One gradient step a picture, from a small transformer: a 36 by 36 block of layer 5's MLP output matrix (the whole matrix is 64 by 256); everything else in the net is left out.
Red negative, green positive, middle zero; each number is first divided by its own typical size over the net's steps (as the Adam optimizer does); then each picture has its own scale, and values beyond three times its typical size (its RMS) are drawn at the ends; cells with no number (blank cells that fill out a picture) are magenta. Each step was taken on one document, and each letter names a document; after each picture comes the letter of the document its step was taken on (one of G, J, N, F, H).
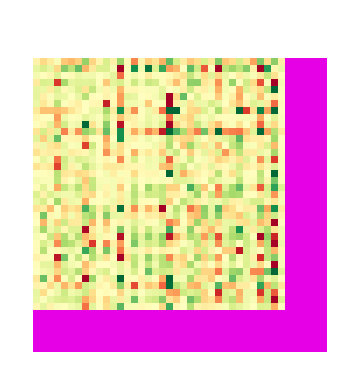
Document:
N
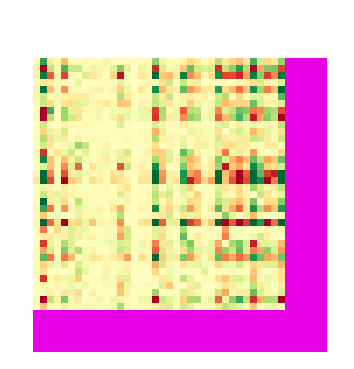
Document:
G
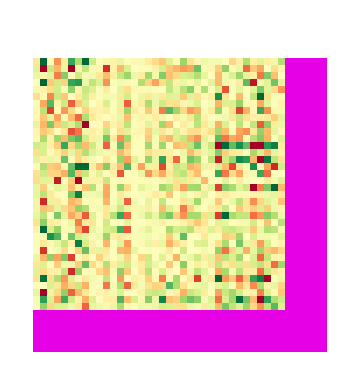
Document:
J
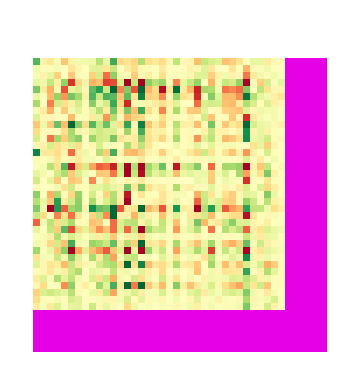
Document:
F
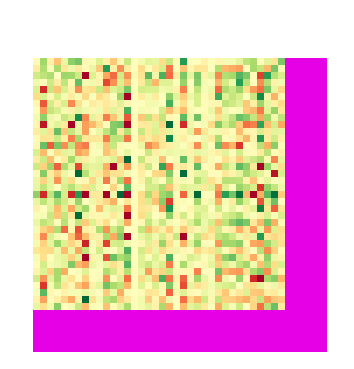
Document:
J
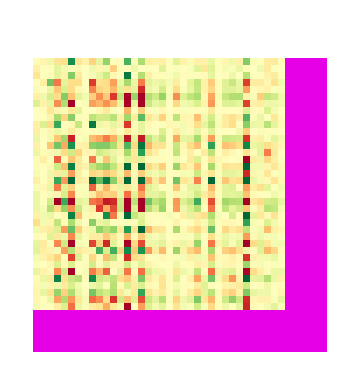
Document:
F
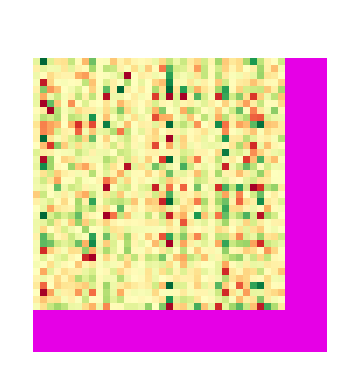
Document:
J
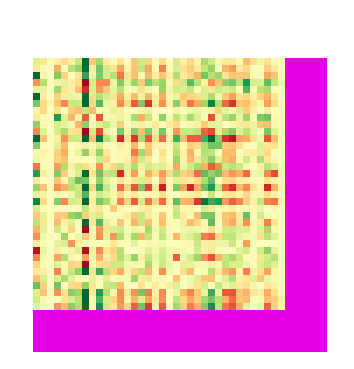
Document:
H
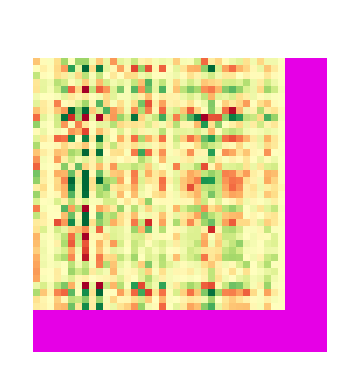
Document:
H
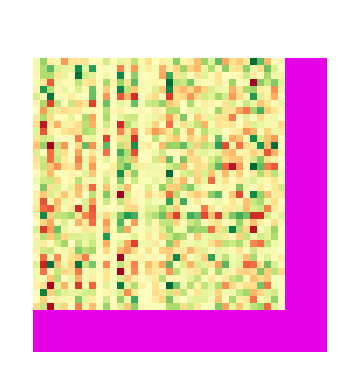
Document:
N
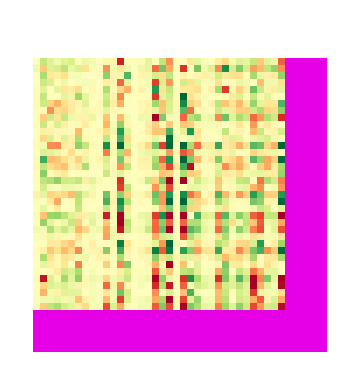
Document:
G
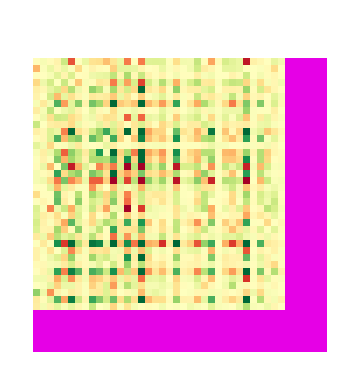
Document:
F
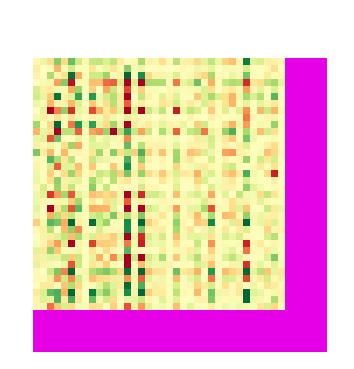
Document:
F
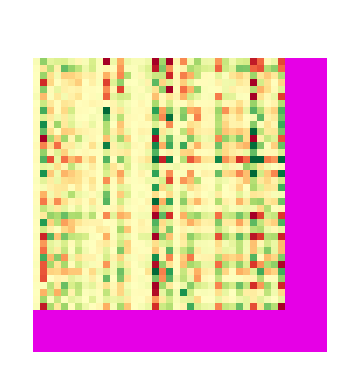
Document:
G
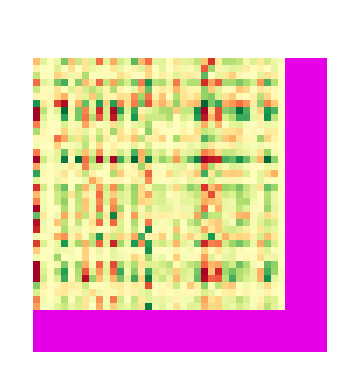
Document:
H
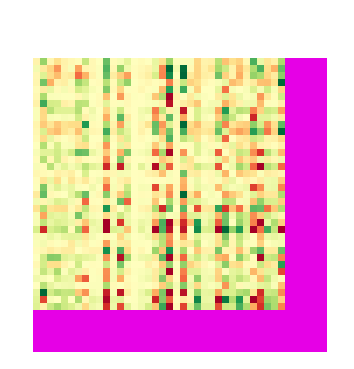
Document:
G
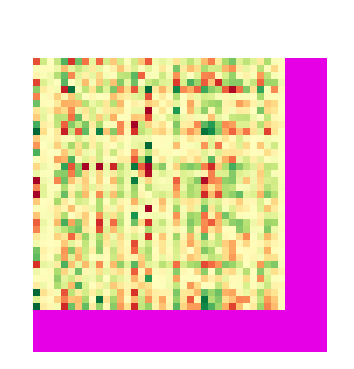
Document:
H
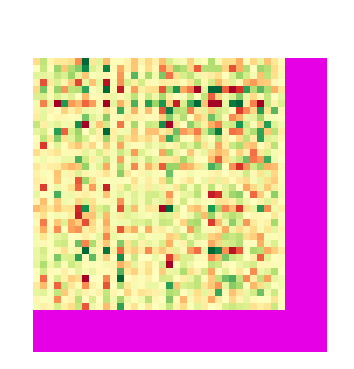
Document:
N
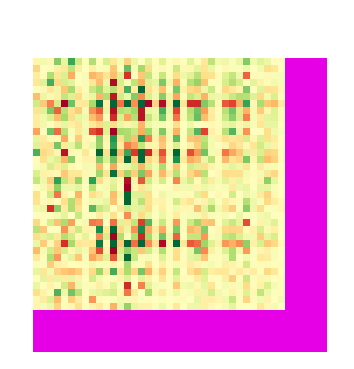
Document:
F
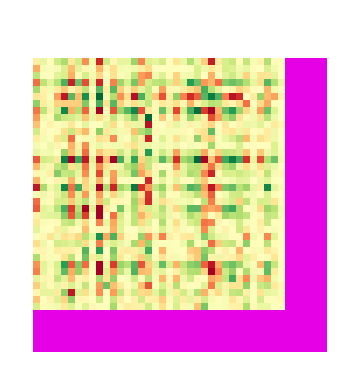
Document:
H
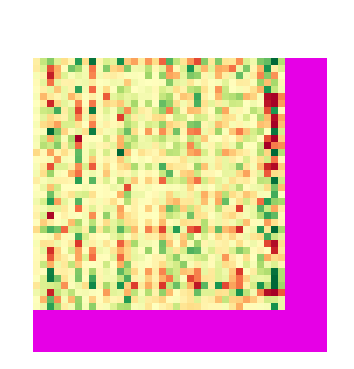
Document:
J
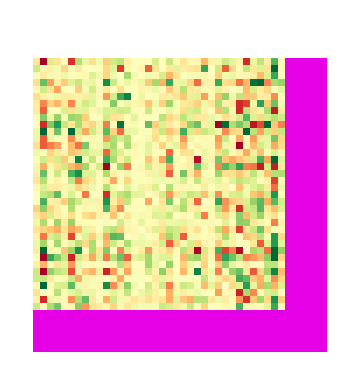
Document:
J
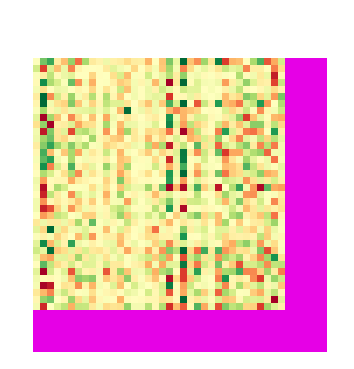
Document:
J
